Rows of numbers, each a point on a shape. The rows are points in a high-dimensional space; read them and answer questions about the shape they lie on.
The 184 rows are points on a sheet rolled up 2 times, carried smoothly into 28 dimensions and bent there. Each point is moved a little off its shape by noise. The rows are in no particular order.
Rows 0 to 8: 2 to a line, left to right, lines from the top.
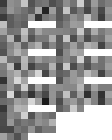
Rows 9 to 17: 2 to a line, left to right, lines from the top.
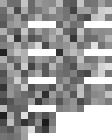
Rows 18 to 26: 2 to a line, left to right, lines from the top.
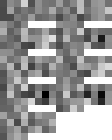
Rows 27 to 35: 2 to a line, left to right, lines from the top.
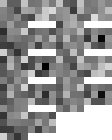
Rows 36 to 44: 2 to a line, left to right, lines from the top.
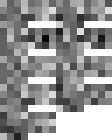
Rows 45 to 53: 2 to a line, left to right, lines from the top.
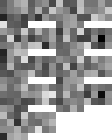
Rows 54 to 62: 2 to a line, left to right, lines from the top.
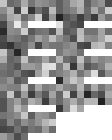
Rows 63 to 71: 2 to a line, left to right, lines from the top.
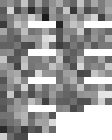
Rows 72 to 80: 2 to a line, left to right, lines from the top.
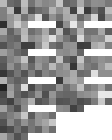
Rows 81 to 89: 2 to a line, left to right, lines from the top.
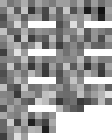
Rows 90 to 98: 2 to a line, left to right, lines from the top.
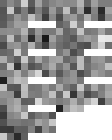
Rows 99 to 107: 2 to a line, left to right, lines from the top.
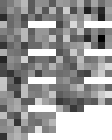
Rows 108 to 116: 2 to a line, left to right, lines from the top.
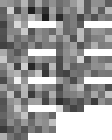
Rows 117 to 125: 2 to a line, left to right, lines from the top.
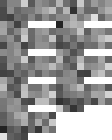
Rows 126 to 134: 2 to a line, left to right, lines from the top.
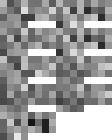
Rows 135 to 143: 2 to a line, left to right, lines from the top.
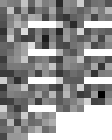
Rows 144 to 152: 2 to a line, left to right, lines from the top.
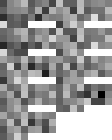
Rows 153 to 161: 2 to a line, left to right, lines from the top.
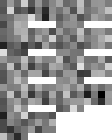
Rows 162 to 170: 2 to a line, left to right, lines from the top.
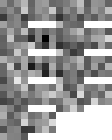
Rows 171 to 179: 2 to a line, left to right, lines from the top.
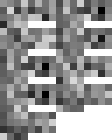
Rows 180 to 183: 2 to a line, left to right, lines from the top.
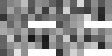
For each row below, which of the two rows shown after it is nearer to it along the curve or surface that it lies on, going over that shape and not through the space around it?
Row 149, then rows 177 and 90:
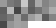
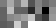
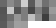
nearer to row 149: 90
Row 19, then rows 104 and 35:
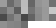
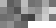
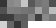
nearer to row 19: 35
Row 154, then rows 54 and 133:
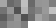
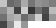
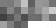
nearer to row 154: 133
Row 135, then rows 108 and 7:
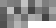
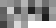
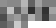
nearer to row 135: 7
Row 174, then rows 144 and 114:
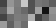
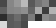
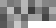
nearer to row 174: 144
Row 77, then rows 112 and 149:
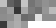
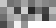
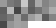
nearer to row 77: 112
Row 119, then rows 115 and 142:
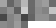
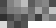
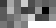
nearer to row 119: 115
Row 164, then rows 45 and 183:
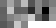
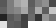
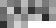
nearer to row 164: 183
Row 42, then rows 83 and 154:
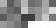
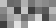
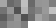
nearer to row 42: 83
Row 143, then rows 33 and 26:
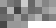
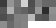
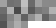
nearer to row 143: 26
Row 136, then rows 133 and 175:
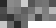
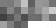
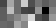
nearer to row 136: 133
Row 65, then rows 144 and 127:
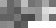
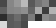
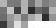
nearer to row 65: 144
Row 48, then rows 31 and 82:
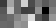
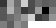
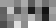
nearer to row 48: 31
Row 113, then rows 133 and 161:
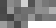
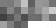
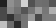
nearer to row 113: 133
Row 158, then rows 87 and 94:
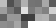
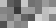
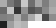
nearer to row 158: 87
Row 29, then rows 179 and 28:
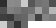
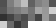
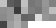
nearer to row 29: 179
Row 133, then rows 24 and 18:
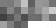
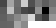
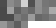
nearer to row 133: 18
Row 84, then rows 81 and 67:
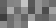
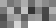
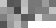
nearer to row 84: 81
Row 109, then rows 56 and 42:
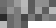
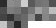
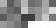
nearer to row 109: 56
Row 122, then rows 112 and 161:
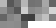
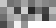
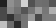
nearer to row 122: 112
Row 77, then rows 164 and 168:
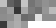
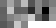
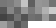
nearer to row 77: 164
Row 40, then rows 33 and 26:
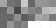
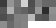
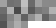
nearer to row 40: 26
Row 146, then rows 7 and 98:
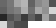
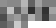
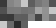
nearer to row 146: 98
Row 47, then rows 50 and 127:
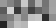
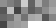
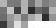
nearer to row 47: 127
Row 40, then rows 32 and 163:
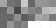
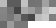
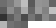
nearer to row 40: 163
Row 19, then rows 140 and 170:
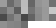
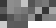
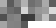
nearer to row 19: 140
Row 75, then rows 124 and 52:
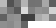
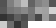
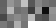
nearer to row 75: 124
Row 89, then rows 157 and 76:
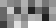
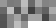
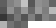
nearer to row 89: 157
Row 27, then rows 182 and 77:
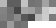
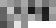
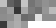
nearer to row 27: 77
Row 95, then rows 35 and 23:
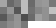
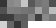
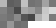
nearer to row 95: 35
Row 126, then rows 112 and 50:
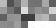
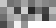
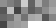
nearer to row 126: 112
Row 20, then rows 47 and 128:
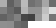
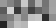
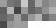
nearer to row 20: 47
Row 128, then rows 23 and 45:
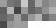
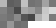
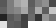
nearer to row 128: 45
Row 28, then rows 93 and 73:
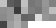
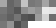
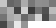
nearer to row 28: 73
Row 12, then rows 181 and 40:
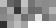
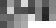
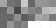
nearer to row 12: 181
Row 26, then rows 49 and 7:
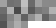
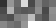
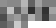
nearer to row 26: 7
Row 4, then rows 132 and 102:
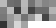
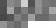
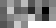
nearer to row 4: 102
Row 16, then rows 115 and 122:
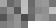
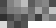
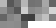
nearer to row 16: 115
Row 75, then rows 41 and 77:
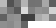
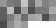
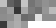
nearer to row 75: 77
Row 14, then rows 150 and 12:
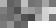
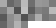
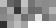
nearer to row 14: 12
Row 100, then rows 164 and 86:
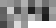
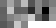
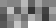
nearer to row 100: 164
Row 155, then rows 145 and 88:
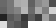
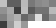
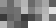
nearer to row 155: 88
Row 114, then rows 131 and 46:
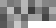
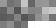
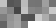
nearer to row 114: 131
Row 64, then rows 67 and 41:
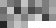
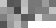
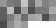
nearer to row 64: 67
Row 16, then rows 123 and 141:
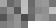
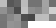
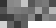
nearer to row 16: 141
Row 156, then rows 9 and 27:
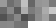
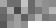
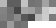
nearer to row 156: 9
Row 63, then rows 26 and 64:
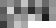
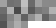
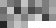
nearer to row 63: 64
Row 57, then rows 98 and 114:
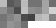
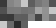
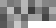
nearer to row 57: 98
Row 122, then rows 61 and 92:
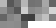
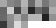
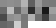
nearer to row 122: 61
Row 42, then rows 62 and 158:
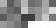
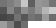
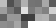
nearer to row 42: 158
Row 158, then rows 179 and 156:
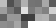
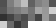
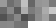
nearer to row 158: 179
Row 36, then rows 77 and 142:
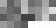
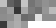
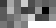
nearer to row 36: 77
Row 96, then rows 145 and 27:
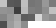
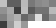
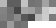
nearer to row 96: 145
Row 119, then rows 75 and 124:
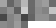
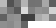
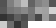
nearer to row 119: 124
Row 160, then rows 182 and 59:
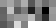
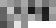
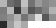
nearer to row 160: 182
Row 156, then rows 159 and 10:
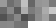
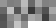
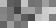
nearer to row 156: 159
